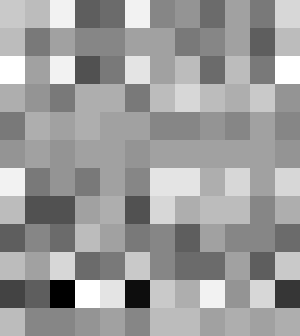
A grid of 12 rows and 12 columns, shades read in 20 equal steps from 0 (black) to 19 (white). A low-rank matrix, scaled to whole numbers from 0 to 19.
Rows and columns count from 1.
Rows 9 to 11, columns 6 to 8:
9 10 7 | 15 10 8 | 1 15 13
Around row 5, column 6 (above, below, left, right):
9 11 12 10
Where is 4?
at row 11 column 12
